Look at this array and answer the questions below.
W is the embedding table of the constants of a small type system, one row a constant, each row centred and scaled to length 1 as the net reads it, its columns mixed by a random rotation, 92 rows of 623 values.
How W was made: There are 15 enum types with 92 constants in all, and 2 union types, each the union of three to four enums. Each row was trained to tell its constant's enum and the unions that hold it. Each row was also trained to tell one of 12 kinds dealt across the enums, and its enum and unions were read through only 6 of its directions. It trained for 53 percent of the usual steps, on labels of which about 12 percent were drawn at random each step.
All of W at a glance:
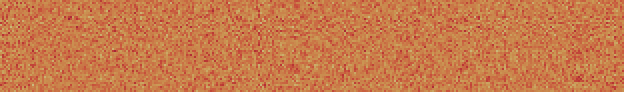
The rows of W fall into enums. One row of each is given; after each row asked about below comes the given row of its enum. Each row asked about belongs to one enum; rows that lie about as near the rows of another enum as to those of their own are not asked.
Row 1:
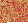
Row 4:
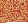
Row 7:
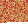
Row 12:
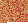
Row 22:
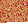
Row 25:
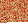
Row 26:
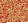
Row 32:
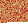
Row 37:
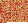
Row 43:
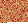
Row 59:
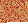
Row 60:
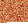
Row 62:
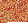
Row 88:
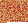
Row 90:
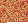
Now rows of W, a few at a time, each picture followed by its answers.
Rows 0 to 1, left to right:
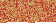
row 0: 7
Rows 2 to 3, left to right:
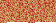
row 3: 90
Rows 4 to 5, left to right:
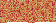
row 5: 25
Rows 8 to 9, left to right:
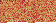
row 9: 7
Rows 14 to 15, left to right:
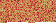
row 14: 26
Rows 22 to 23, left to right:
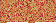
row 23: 60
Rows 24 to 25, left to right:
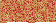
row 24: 62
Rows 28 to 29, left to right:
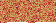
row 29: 22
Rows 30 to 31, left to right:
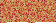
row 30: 4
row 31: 4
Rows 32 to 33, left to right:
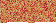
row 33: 7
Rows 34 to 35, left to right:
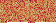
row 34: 59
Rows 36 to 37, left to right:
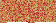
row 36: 62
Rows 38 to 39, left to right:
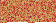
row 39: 1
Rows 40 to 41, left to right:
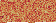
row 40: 1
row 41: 26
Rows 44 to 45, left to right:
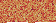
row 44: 26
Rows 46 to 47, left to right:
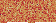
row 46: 22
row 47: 32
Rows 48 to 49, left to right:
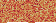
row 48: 4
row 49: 32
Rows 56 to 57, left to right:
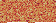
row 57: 1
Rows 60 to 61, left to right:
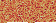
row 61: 25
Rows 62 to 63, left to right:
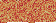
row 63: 26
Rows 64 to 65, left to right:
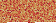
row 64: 1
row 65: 1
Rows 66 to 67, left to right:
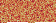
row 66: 90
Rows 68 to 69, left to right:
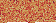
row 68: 4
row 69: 60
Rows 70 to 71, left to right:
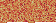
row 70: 90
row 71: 22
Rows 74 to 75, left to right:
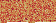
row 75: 59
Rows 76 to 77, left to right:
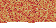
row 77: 32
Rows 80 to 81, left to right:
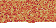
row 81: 32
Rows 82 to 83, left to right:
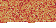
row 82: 12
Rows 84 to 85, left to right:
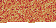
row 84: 26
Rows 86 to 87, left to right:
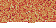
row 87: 90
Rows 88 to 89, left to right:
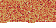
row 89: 90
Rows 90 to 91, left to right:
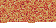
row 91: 32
